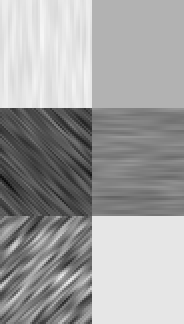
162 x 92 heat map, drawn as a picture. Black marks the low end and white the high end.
It is made of 3 by 2 panels. Panel 1,1: very high, streaked downward, faint in contrast. Panel 1,2: high, flat. Panel 2,1: low, slanting down to the right. Panel 2,2: middling, streaked across, faint in contrast. Panel 3,1: middling, slanting up to the right, strong in contrast. Panel 3,2: very high, flat.
